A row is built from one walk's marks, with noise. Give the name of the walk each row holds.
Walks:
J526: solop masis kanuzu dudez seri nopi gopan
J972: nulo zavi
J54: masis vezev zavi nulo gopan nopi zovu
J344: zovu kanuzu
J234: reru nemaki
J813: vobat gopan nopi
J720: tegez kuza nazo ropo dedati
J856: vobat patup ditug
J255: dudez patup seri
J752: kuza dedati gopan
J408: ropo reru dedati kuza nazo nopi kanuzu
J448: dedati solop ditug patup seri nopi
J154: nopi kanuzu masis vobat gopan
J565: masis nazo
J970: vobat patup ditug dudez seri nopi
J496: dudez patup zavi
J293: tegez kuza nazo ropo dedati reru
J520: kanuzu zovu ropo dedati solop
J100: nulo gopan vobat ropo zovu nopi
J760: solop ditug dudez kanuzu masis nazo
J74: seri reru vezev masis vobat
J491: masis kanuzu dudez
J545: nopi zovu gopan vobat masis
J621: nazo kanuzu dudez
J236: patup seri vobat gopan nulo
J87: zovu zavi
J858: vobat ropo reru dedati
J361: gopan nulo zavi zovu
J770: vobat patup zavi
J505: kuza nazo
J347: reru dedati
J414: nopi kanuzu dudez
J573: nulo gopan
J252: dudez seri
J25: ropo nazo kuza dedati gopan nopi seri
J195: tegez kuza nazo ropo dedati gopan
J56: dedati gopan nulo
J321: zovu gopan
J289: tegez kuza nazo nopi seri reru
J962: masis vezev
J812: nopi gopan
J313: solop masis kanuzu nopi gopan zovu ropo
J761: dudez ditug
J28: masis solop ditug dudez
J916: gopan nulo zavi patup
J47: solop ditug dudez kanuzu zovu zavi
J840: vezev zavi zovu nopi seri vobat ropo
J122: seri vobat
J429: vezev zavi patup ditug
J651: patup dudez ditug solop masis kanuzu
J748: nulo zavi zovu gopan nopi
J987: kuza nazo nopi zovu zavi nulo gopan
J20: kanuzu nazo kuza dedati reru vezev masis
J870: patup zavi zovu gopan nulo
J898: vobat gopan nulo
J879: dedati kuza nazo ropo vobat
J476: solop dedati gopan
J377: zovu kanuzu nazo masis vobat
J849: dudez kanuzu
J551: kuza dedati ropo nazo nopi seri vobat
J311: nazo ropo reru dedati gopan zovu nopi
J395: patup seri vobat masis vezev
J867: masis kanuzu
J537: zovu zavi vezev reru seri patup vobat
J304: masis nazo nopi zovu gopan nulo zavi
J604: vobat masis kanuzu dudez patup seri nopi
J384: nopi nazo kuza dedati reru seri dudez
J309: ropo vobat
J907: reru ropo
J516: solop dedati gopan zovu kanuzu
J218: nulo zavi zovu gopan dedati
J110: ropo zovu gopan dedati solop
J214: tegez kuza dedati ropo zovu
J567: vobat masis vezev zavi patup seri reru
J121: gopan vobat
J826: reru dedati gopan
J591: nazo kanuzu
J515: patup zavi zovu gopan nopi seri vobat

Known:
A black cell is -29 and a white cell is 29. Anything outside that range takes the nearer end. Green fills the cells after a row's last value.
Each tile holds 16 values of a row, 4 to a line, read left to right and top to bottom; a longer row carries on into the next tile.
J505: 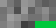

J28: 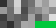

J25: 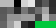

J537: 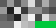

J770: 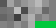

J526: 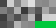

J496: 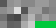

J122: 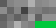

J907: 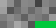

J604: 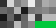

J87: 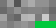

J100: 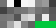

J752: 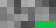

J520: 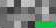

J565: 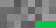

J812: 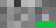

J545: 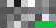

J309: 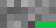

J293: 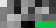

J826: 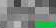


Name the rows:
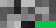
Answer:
J879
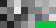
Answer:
J651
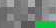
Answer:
J867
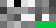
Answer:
J304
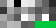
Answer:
J987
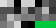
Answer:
J408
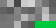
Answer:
J516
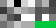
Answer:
J54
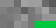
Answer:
J476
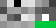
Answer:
J748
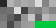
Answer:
J47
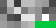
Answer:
J870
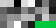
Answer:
J311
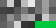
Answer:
J377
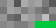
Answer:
J573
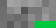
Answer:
J849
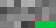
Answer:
J591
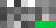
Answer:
J154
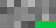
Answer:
J344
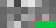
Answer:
J813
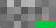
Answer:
J414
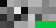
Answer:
J970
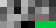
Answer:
J720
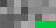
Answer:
J252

